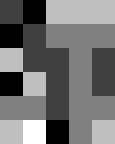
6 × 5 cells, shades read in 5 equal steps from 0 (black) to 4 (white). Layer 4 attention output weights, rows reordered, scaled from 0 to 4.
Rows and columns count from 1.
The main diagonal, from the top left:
1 1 1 2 2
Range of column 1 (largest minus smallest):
3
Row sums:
10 7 8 7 9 12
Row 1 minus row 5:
-1 -2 2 1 1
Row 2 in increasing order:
0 1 2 2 2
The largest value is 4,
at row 6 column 2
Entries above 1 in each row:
3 3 2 2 4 4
